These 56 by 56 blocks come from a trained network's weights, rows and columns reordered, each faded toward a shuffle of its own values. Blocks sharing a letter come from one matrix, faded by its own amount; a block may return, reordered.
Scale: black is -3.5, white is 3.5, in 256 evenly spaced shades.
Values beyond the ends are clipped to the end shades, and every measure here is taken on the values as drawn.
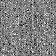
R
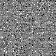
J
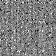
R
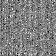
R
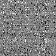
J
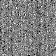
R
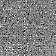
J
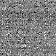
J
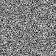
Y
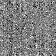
R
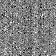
R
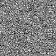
Y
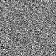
Y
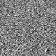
Y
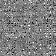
J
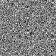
Y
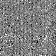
R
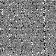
J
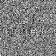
Y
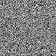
Y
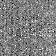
R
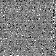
J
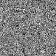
Y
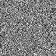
Y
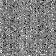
R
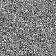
Y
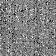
R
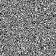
Y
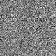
Y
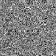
Y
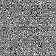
J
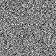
Y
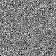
Y
